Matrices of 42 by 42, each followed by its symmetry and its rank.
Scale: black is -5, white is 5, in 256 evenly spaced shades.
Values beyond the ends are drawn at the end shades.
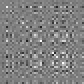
symmetric, rank three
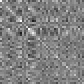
symmetric, rank five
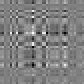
symmetric, rank two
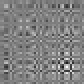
symmetric, rank two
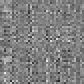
neither, rank five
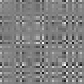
symmetric, rank two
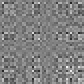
symmetric, rank three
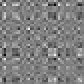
symmetric, rank three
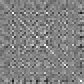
symmetric, rank five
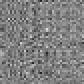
neither, rank five
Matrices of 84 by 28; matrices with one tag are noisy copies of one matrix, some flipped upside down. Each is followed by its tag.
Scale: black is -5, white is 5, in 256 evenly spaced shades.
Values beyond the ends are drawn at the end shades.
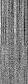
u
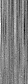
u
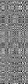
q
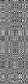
q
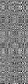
q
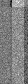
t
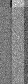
t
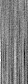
u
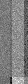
t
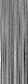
u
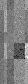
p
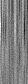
u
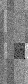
p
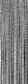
u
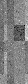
p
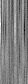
u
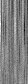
u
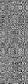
q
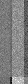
t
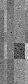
p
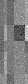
p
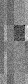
p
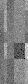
p
